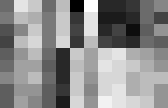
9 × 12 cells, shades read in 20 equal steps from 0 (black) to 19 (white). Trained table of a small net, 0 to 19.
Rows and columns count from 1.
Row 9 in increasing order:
2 7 7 10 11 11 12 15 16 16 17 18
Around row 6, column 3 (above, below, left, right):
14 14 12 7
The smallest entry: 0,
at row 1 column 6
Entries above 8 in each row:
5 6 6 5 9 9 10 9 9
